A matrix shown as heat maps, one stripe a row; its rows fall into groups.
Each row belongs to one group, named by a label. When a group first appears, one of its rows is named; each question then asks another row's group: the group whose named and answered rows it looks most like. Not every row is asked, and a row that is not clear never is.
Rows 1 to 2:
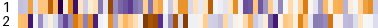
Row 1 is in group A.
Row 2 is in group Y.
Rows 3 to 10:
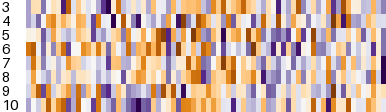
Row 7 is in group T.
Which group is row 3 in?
T
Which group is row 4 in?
A
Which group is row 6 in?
Y
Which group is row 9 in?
A
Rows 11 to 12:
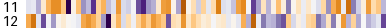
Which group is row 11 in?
A
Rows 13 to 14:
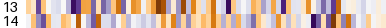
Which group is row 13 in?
Y
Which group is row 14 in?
A
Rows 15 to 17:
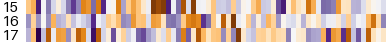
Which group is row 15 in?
Y
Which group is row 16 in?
T
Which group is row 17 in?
A
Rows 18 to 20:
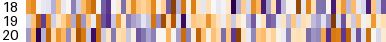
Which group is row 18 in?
Y
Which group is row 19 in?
A
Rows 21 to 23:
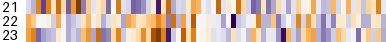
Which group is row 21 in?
A
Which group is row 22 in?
Y
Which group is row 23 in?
Y
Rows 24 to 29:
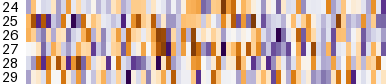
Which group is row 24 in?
T
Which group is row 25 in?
Y
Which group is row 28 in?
A
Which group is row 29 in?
A
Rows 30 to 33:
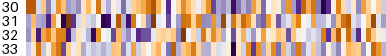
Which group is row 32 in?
A
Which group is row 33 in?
T
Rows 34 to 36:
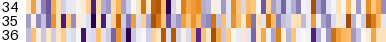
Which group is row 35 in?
T
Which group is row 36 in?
A
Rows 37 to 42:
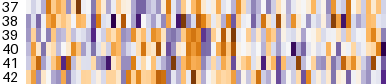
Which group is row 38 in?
A
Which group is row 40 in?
T
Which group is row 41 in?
T
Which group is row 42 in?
Y
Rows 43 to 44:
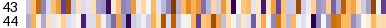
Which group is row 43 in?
T
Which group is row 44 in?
A
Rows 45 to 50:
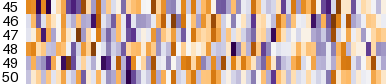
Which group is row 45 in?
Y
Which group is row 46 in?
A
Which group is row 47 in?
A
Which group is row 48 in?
Y
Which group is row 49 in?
T
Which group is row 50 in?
A
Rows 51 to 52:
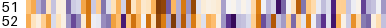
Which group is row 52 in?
Y
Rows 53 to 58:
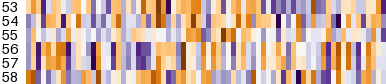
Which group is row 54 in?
T
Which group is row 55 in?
T
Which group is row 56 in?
A
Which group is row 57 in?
A
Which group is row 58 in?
Y
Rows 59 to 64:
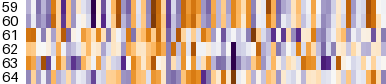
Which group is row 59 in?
T
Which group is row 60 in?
T
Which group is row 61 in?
Y
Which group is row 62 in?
Y
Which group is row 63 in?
Y
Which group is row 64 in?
T
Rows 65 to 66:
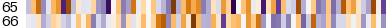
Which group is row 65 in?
T
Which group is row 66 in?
T
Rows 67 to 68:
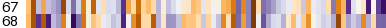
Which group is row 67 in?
Y
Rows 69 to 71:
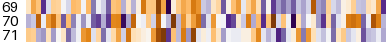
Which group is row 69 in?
T
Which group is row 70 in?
T
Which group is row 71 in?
Y
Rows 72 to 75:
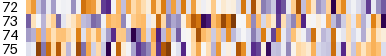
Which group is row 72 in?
Y
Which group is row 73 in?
T
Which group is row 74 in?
A
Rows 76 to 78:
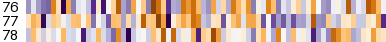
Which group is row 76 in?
T
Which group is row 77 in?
T
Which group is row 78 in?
A
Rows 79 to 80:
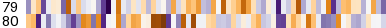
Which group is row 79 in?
T
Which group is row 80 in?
Y
